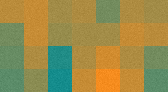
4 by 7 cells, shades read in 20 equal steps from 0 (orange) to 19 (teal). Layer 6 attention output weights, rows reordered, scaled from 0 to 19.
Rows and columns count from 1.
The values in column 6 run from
4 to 6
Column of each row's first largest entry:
5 1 3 3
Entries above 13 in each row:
0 0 1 1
